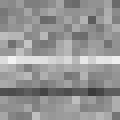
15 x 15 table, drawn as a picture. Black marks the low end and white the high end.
Average level on the scale: 60%. Calmest part: top left. Slope: none. Odd lines: rows 8 and 12.
